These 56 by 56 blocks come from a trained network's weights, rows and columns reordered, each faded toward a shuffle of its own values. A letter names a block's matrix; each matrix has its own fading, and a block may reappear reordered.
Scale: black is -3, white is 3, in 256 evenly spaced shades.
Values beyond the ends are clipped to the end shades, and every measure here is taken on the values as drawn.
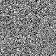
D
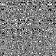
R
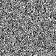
D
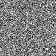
D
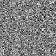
D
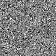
D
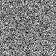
D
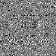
R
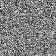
D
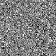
R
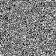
D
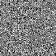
D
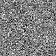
D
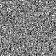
D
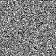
D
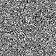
D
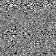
R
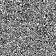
D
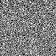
D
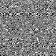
R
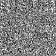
R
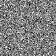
D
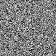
D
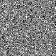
R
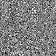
R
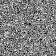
D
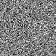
D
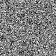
D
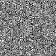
R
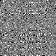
R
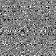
R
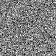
D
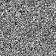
D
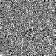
R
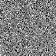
R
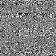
R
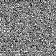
D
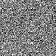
D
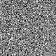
R
